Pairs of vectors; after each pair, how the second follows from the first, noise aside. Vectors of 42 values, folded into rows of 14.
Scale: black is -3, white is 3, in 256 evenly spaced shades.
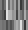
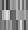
sign-scrambled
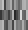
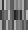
sign-scrambled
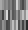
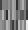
negated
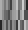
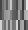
negated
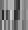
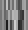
wrapped around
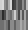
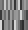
shuffled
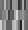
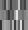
sign-scrambled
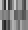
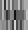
shuffled
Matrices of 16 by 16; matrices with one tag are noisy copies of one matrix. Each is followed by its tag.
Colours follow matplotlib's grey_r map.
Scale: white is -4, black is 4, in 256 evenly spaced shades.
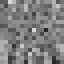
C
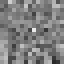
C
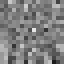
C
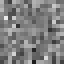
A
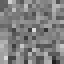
C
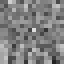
C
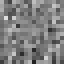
A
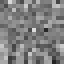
C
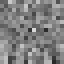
C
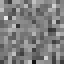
A
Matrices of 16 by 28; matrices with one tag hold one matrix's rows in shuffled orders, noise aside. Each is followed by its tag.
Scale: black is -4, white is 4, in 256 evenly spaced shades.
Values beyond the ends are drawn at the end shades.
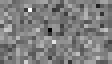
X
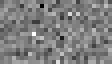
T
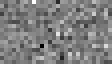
T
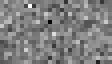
X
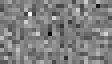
X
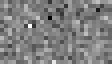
X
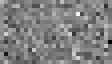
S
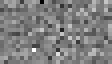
T
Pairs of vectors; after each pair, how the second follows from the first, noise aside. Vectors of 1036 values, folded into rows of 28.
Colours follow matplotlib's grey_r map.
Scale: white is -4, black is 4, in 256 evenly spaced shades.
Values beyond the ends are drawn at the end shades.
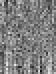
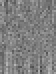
shrunk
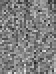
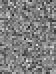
shuffled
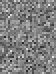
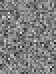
shuffled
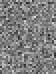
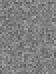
shrunk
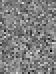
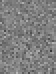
shrunk
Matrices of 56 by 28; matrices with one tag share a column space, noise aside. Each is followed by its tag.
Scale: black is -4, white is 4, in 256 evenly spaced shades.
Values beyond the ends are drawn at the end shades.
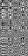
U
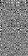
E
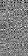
E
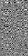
E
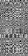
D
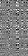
E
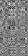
U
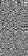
E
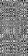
D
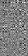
E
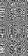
D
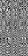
U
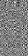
E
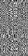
D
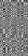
D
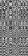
U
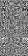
U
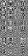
U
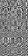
U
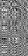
U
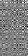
E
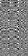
E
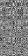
U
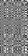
D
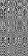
U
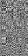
U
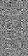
E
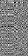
E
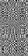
D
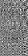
U
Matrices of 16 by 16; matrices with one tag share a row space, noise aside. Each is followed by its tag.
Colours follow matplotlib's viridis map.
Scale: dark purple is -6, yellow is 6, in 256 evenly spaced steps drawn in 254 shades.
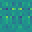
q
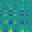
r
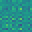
q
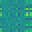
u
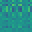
q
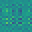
q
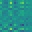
r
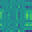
u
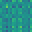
q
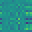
u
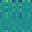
q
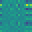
u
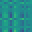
r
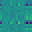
u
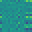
u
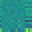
u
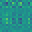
q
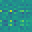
r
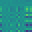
u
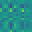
r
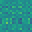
q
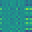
u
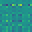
q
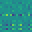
q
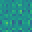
q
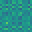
q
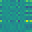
u
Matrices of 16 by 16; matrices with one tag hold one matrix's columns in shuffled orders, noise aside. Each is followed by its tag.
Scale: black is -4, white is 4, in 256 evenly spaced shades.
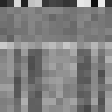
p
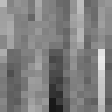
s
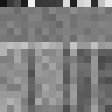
p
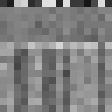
p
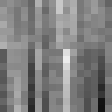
s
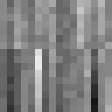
s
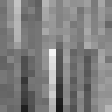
s
